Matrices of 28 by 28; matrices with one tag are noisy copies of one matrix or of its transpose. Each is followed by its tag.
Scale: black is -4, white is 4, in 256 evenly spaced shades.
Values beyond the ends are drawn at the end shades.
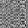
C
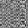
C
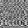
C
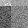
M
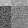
M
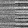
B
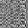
C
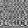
C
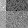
M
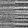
B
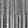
B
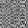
C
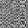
C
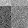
M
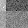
M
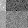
M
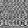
C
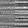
B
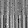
B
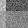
M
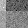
M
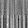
B
